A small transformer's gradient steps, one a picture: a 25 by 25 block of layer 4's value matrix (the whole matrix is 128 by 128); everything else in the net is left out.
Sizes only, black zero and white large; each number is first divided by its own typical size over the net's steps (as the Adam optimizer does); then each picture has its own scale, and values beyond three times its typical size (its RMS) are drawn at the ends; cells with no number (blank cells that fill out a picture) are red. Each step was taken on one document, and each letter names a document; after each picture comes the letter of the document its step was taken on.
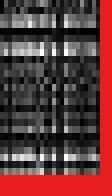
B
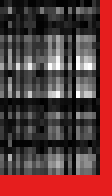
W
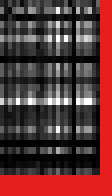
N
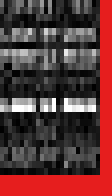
B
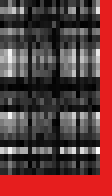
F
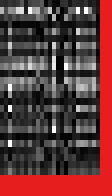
B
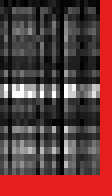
B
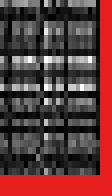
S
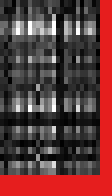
B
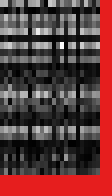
F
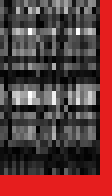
W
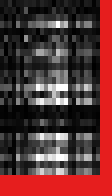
N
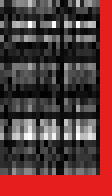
S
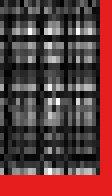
S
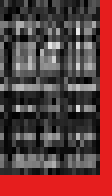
S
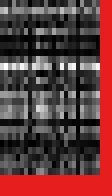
F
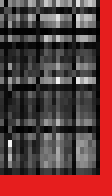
W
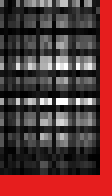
N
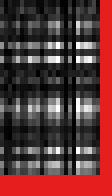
S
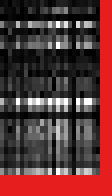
N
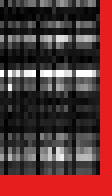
W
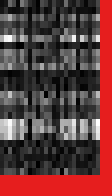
F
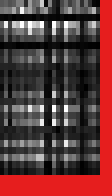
B
